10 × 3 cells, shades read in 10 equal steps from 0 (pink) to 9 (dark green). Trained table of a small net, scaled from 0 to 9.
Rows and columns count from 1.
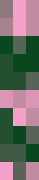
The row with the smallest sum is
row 6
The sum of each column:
56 47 48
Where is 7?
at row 9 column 1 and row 9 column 2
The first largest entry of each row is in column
1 1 1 2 1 2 1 2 3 2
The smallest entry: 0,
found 4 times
